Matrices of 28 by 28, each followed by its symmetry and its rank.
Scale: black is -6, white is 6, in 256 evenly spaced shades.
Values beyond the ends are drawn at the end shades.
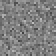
antisymmetric, full rank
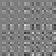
symmetric, rank two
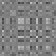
symmetric, rank two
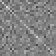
symmetric, rank five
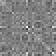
symmetric, rank five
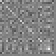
symmetric, rank five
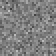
antisymmetric, full rank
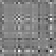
symmetric, rank two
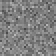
antisymmetric, full rank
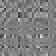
neither, rank three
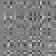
neither, rank three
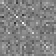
symmetric, rank five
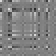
symmetric, rank two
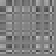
symmetric, rank one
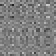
neither, rank three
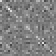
symmetric, rank five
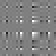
symmetric, rank one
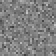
antisymmetric, full rank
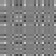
symmetric, rank one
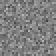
antisymmetric, full rank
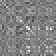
symmetric, rank five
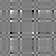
symmetric, rank one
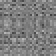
neither, rank three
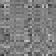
neither, rank three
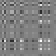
symmetric, rank one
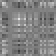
symmetric, rank two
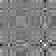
symmetric, rank two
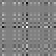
symmetric, rank one
